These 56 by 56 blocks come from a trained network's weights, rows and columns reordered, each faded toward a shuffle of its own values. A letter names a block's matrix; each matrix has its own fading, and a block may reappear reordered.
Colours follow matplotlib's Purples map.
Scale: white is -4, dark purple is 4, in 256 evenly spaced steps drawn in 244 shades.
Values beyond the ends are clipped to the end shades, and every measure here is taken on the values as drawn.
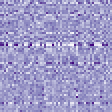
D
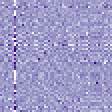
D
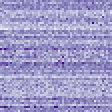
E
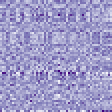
D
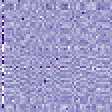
D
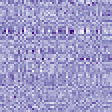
D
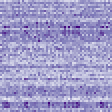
E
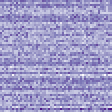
E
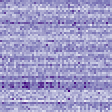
E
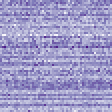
E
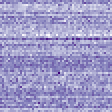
E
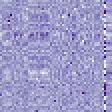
D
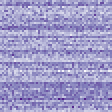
E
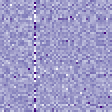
D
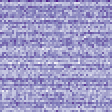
E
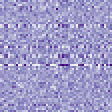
D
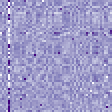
D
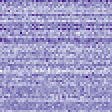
E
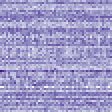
E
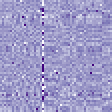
D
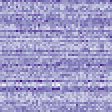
E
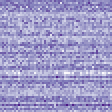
E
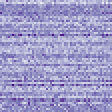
E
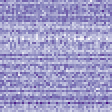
E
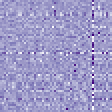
D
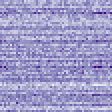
E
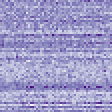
E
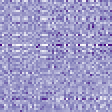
D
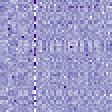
D
